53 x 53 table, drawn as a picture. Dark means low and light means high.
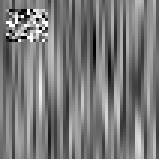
Mirror symmetry: none. Odd patch: rougher, in the top left. Roughest part: top left. Slope: none. Grain: streaks running down.
